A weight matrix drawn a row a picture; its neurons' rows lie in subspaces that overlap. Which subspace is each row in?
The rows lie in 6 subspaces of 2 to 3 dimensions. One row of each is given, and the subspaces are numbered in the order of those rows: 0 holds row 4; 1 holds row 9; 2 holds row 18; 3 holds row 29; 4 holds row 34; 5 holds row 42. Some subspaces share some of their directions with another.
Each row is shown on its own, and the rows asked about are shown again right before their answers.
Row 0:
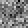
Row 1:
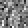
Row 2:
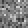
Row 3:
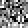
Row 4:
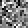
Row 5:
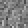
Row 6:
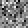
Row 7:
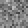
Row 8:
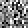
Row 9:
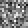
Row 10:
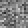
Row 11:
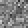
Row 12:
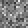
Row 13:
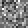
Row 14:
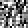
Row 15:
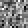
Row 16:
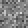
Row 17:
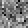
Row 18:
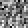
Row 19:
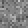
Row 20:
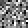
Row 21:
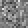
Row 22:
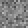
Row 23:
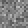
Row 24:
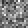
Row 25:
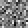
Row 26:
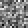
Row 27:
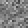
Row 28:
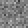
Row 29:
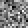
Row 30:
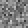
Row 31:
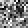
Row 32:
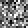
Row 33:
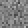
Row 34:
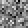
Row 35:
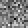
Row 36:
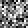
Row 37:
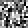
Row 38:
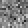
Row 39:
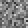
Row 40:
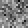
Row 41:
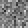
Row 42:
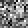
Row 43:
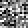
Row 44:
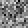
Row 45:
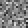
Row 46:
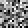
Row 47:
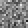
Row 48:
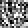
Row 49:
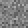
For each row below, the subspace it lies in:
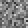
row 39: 4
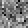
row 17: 1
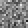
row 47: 4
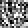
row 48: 1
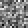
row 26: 2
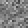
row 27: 4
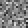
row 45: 4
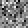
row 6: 0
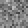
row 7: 3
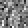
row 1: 2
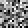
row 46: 4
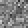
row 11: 0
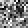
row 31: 5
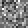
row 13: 0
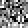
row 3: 3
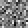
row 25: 4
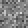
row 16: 5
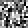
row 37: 2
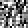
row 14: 2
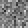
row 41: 4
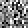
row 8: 3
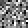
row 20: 4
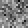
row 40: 3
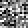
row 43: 5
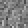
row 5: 2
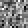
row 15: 2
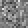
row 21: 0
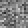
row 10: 5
